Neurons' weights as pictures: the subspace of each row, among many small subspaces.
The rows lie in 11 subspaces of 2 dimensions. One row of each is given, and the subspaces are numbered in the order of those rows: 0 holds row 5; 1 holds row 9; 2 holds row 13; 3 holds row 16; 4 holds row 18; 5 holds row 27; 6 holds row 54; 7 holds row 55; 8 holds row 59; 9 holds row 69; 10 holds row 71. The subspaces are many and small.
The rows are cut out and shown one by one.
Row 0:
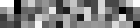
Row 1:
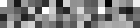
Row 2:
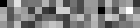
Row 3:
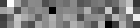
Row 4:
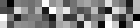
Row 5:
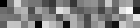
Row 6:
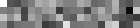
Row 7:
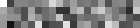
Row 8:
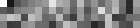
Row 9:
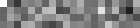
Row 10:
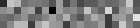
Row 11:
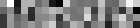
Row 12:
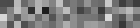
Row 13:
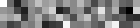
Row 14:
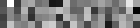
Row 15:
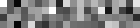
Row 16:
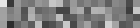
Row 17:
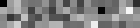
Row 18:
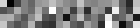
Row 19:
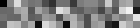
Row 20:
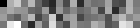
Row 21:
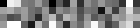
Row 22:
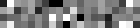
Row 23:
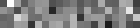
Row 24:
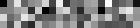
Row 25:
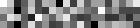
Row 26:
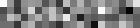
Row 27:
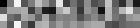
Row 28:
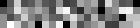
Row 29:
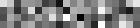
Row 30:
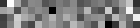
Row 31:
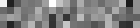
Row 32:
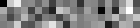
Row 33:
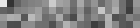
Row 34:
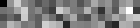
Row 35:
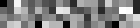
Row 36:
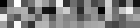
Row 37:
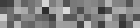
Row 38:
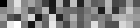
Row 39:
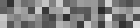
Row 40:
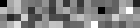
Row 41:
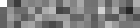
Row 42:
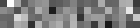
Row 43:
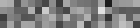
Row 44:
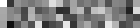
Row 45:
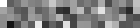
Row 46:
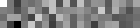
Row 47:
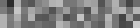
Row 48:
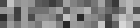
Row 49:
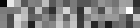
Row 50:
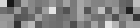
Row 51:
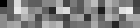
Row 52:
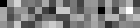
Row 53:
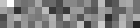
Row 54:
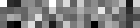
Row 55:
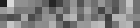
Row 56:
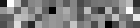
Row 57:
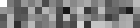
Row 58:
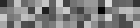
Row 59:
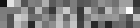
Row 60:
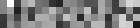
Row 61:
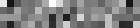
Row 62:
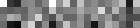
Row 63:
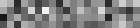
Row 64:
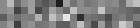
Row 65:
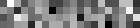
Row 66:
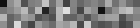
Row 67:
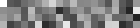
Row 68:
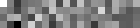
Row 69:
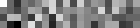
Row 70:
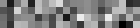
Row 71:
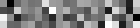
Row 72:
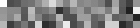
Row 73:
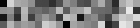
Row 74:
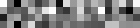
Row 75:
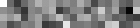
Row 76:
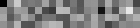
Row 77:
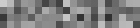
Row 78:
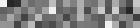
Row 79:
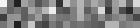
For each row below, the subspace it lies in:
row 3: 10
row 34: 2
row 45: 3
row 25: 9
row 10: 5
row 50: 10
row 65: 8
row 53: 8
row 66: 10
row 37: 10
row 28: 3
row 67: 0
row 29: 7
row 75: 2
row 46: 9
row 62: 6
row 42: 8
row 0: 0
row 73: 2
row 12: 5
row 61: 6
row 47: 0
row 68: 9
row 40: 7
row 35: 0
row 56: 10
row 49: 8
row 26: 7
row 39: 4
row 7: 3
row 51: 2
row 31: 6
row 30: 10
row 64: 6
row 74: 5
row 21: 6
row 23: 8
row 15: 5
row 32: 1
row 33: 7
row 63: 5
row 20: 9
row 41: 1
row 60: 0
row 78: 4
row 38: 9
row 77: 1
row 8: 7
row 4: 10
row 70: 9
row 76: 1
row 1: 4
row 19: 0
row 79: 5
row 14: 3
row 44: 3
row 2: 1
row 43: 4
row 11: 3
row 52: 1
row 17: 7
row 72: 0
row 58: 4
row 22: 6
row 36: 5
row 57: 8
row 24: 4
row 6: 2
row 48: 2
